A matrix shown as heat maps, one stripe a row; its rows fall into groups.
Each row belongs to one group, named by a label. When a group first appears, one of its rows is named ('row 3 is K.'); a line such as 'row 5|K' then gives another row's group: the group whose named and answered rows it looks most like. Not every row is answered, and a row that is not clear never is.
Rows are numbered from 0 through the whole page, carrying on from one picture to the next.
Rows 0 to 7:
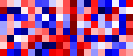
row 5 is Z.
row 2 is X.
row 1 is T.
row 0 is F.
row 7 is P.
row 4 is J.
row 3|F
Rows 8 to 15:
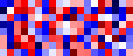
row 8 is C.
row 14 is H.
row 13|T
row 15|X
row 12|C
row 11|C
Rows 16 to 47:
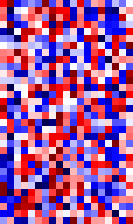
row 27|F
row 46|C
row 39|C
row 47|J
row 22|F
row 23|H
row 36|T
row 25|T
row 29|X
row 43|Z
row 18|Z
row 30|T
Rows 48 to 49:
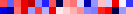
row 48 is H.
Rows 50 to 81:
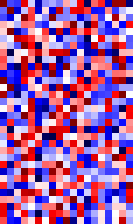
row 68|Z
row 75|P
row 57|Z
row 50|H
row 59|C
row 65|X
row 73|Z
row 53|F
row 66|P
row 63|Z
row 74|P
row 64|X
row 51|X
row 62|J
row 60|T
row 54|J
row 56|H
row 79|Z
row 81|Z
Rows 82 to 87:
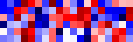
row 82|T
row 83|P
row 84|P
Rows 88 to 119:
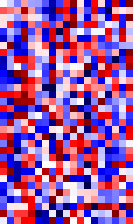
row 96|P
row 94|J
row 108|X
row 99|T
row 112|J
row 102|H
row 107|J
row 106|F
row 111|H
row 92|C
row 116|T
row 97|X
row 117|X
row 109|J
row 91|J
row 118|H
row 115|P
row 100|F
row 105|X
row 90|F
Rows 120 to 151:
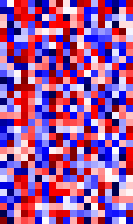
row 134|P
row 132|H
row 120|P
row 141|F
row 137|C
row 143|P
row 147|C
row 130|P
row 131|C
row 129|J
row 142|T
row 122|H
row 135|T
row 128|H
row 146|C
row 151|H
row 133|F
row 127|F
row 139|T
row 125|Z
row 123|C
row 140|X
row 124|Z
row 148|T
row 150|P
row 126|X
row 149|H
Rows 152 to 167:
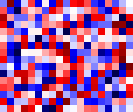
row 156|J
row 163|F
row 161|X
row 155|Z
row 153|T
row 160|Z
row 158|C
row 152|X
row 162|P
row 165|P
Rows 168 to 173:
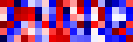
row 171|J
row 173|P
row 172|Z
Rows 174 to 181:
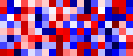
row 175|H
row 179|Z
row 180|P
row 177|T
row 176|P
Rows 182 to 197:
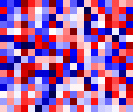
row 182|T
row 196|F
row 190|Z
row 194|X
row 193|C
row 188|J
